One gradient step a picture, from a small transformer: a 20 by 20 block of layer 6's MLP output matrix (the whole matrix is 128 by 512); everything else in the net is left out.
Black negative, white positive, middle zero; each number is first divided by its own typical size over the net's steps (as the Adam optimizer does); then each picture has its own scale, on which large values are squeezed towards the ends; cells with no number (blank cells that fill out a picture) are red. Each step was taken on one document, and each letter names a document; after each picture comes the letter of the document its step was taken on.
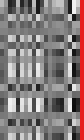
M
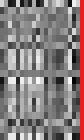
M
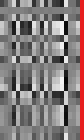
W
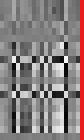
W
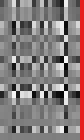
W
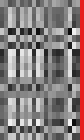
M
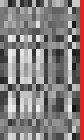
M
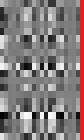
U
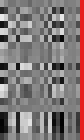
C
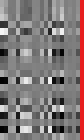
C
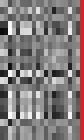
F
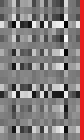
W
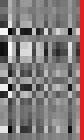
F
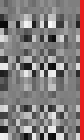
U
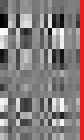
C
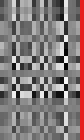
W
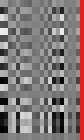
C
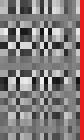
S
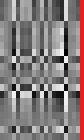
W
